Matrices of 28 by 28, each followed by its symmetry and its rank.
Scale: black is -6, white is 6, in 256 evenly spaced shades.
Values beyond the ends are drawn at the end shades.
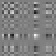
symmetric, rank one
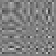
antisymmetric, rank two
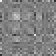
symmetric, rank three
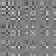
symmetric, rank two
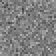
symmetric, full rank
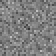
symmetric, full rank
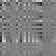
antisymmetric, rank two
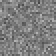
symmetric, full rank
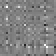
symmetric, rank three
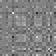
symmetric, rank three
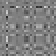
antisymmetric, rank two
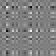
symmetric, rank one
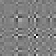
symmetric, rank two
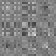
symmetric, rank three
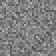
symmetric, full rank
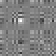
symmetric, rank two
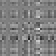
antisymmetric, rank two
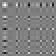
symmetric, rank one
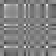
symmetric, rank one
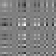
symmetric, rank one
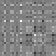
symmetric, rank two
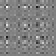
symmetric, rank two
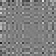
antisymmetric, rank two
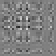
antisymmetric, rank two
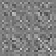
symmetric, rank three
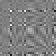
symmetric, rank two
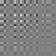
symmetric, rank one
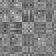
symmetric, rank three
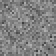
symmetric, full rank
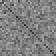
symmetric, full rank
